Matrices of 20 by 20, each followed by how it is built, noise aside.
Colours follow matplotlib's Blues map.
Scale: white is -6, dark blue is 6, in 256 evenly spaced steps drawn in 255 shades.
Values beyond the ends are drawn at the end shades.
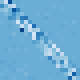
banded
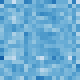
low rank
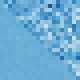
upper triangular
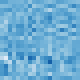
low rank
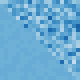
upper triangular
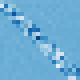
banded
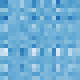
low rank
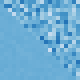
upper triangular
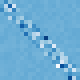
banded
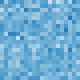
low rank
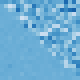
upper triangular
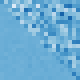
upper triangular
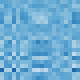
low rank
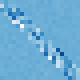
banded
